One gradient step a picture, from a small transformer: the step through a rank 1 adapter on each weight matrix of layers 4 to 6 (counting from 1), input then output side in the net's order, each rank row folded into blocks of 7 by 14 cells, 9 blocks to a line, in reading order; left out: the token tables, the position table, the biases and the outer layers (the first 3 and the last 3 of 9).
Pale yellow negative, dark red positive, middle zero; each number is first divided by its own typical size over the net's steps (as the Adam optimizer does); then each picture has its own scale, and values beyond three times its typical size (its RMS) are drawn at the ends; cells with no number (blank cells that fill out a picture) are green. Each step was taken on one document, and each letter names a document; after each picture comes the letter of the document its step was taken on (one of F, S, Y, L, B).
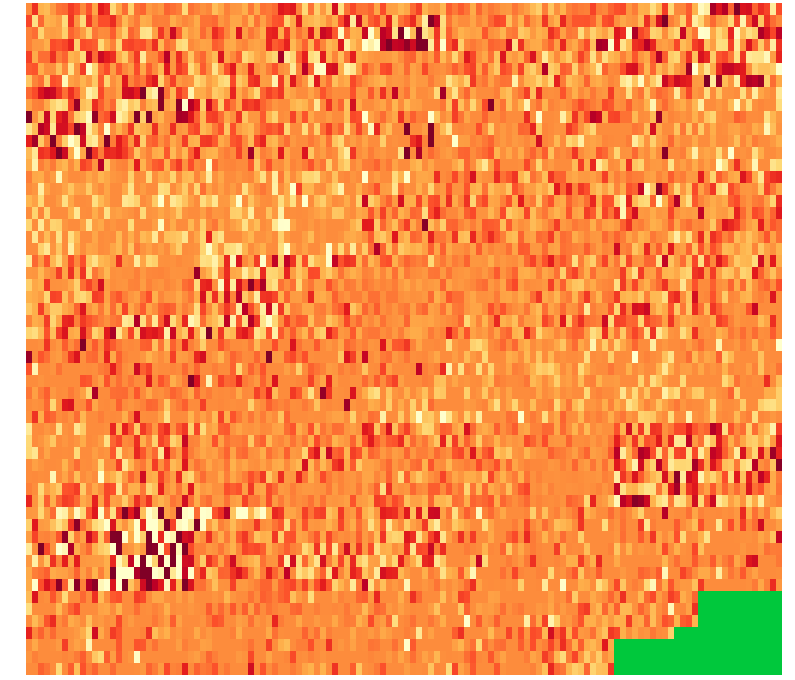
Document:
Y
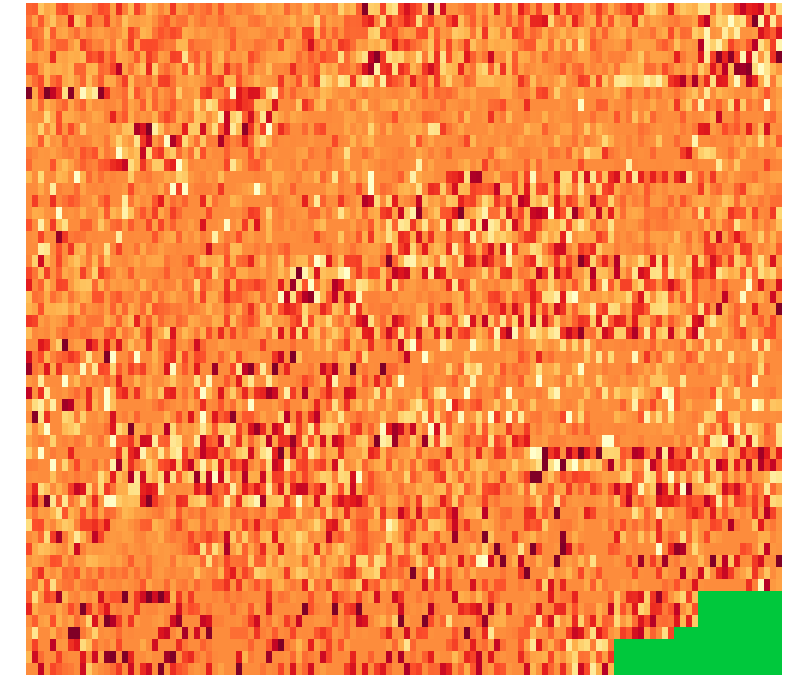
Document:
Y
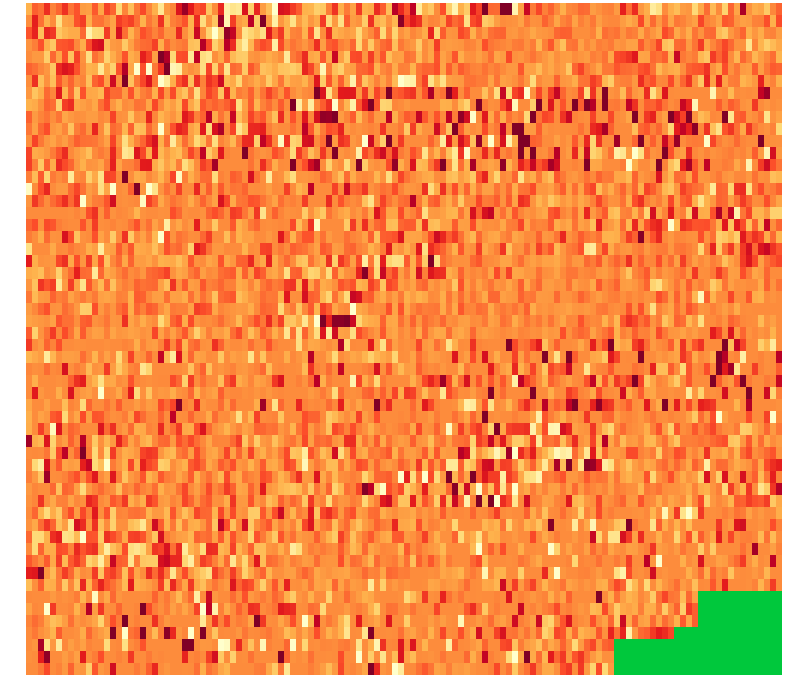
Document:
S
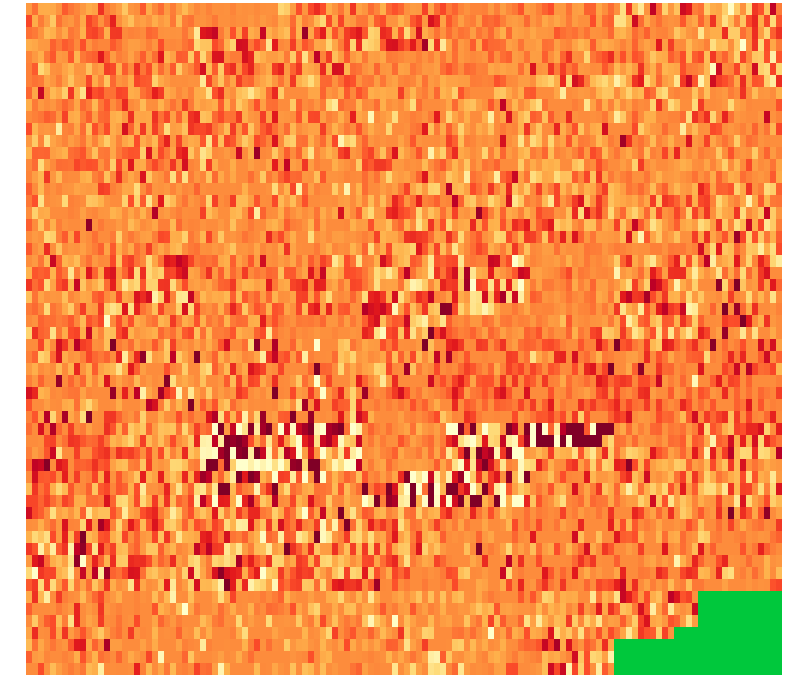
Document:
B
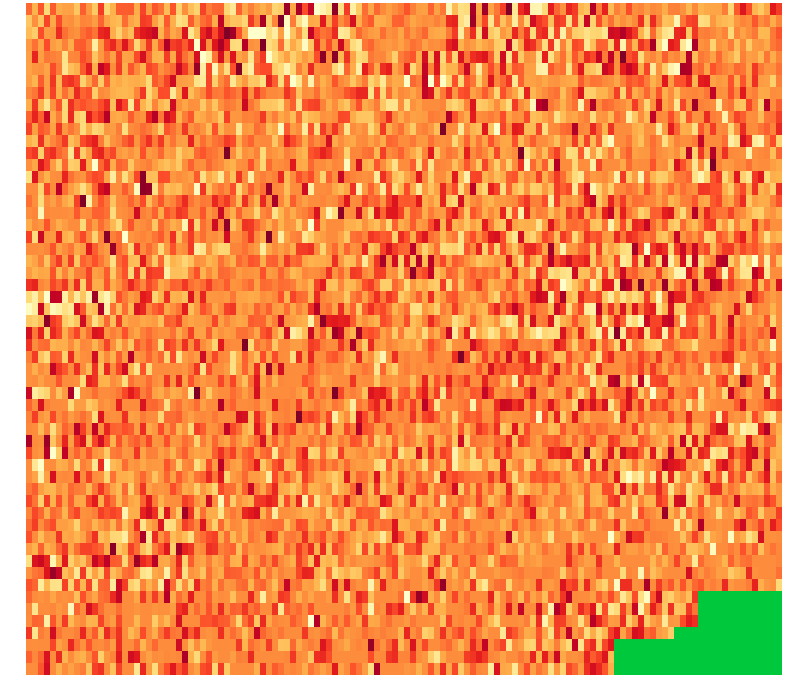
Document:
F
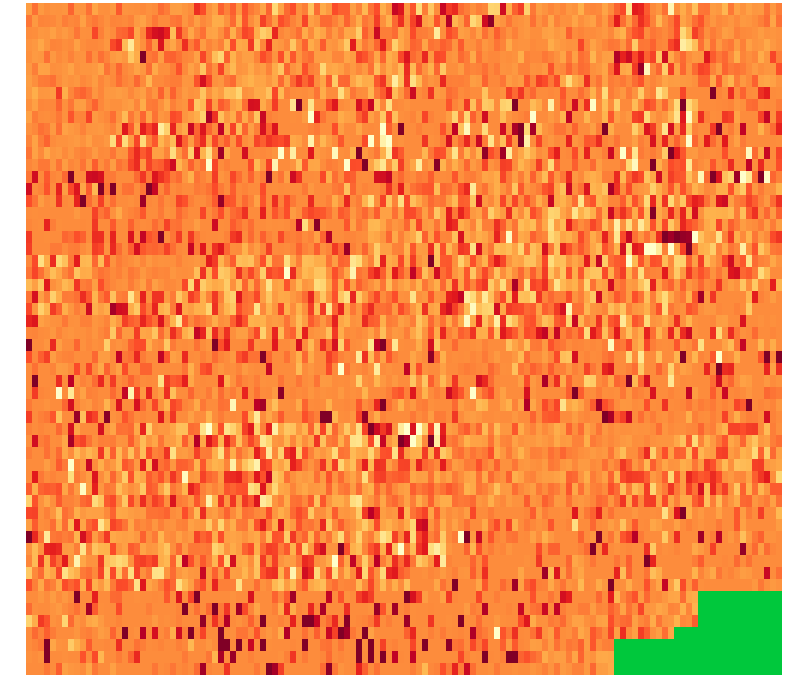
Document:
S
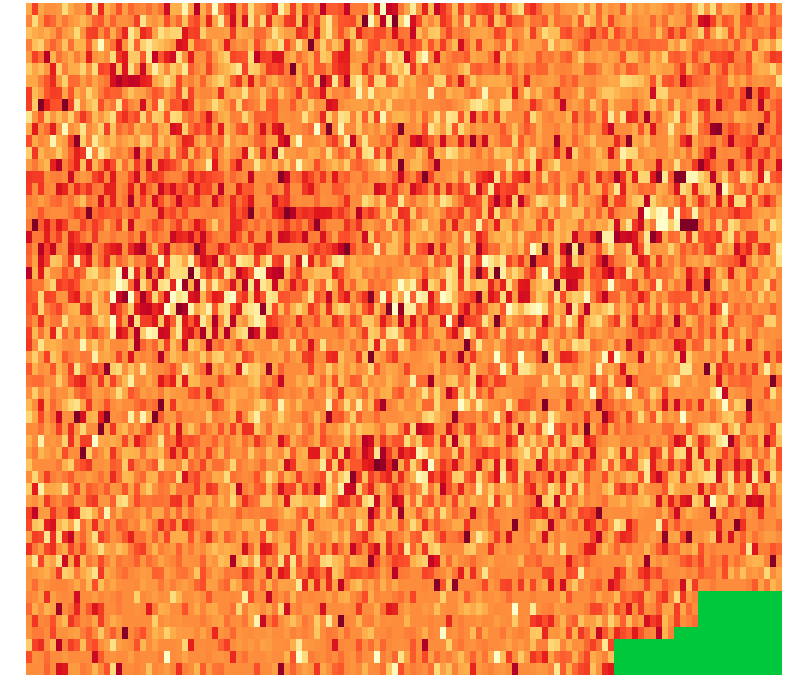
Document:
S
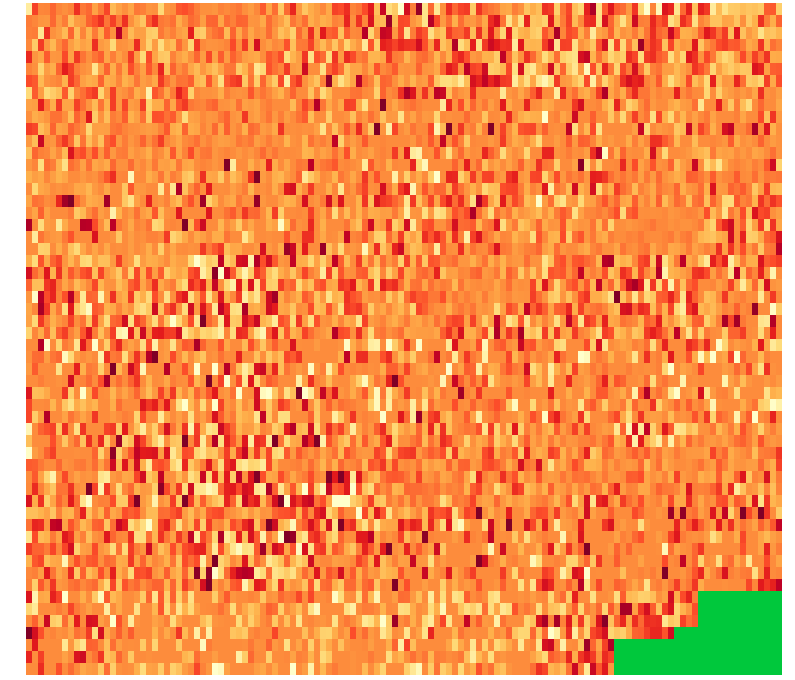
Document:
B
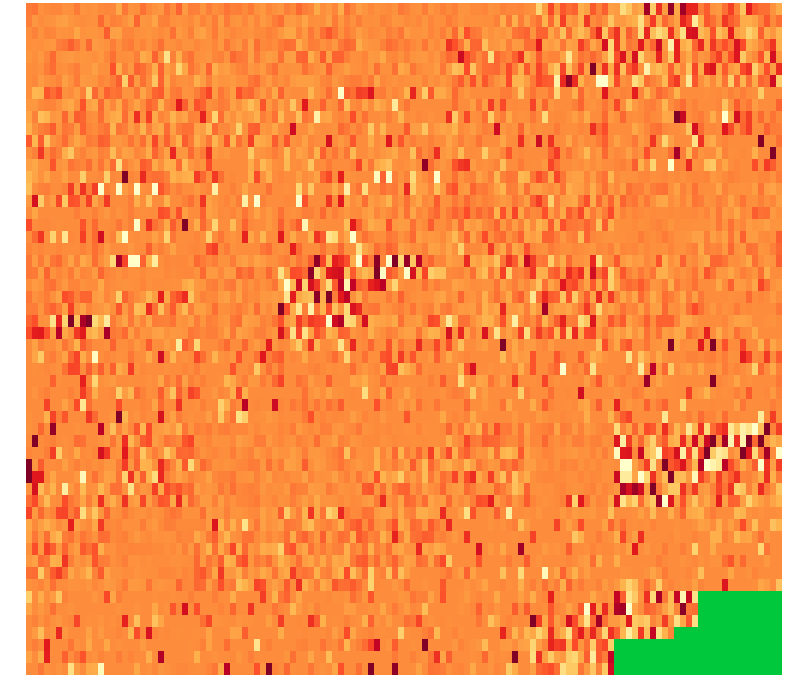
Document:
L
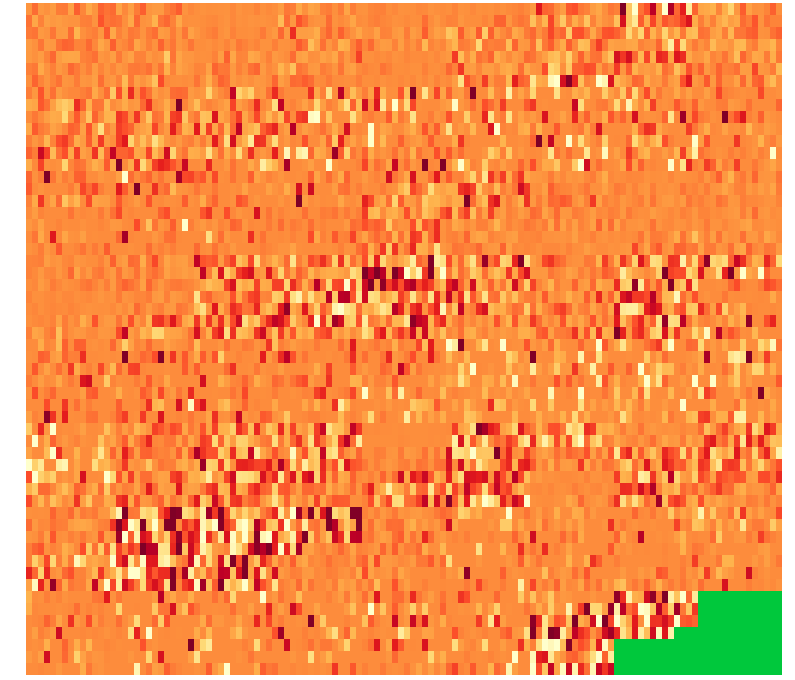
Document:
L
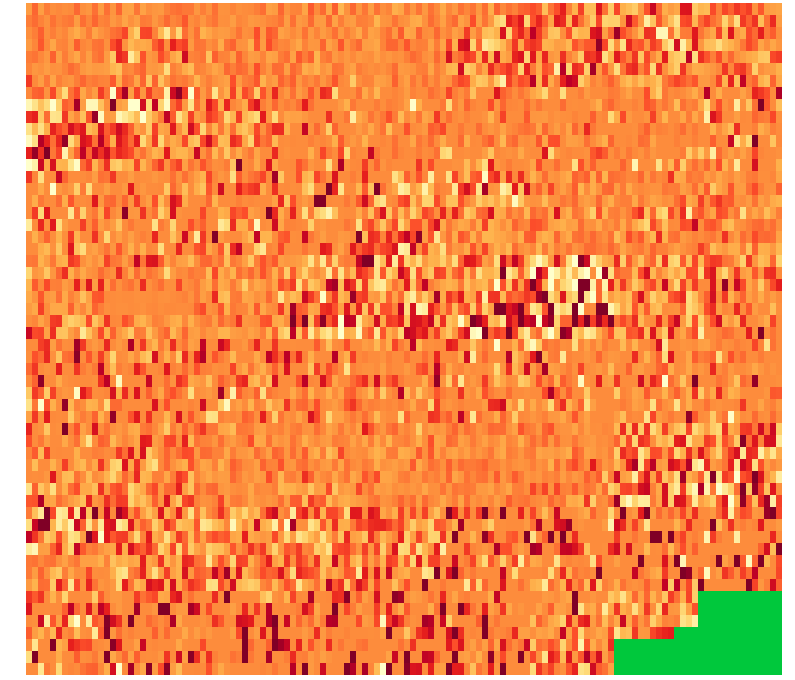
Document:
Y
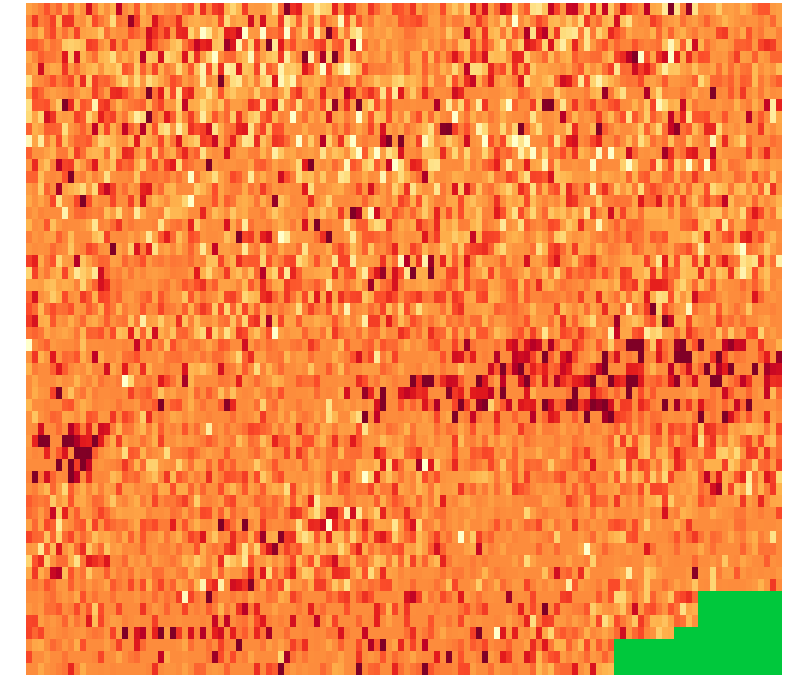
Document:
S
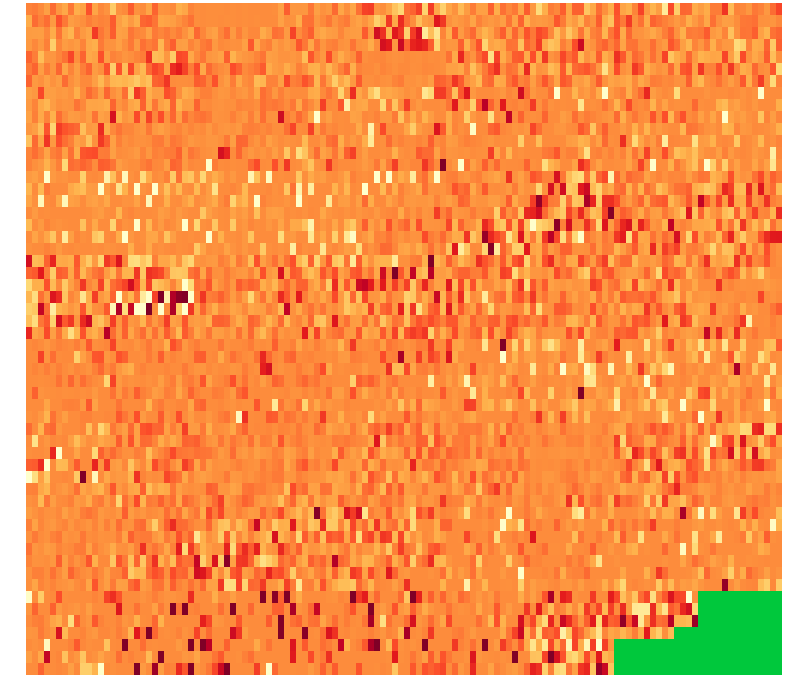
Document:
L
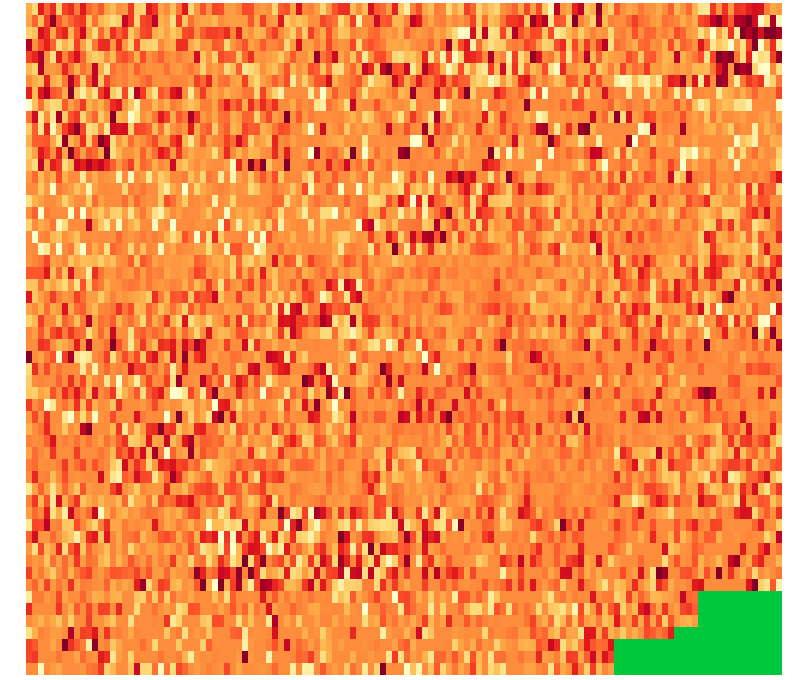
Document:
Y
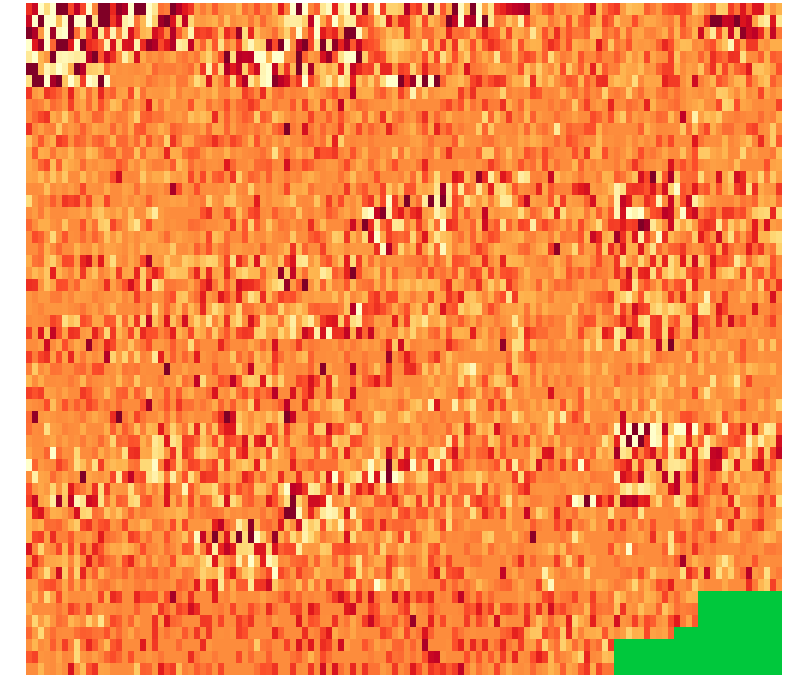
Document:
Y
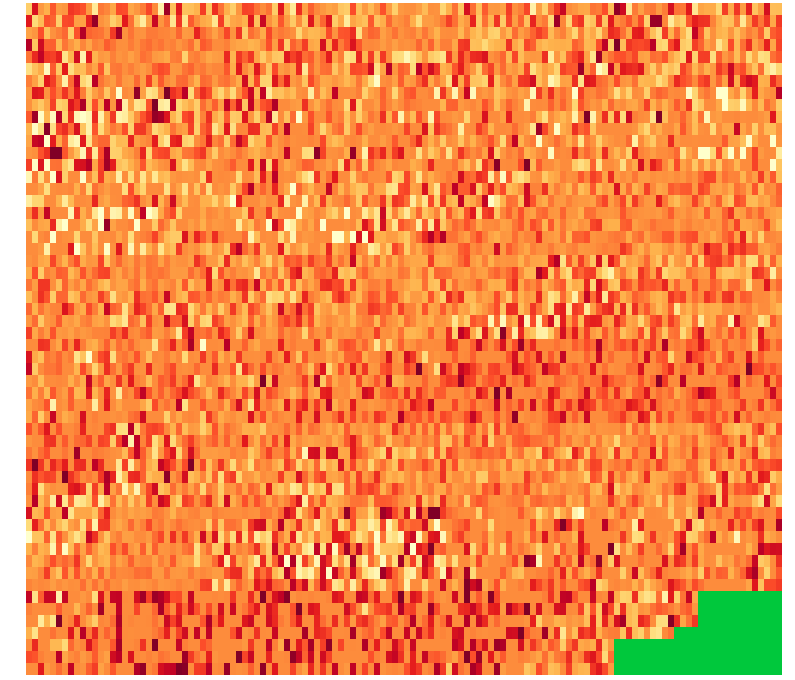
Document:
Y
